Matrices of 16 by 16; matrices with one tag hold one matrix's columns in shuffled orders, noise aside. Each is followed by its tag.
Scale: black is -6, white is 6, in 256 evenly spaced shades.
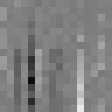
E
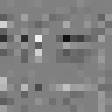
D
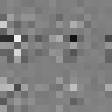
D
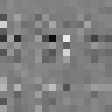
D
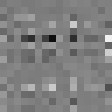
D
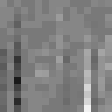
E
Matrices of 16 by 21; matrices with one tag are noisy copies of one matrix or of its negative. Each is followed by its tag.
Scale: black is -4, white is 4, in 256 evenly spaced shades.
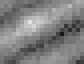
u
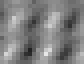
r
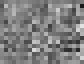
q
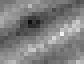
u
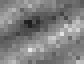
u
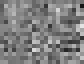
q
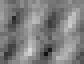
r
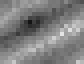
u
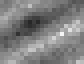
u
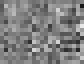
q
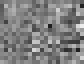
q
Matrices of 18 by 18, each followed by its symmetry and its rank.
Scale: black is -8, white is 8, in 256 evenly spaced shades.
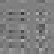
neither, rank two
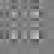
symmetric, rank one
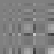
symmetric, rank one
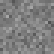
neither, full rank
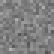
neither, full rank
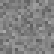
neither, full rank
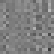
neither, rank three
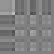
symmetric, rank one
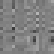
neither, rank three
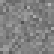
neither, full rank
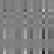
neither, rank one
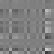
neither, rank one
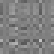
neither, rank two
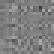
neither, rank three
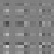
neither, rank one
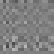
neither, rank two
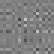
neither, rank two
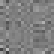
neither, rank three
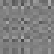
neither, rank two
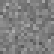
neither, full rank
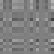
neither, rank one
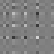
symmetric, rank one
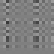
neither, rank one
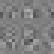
neither, rank three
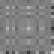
symmetric, rank one
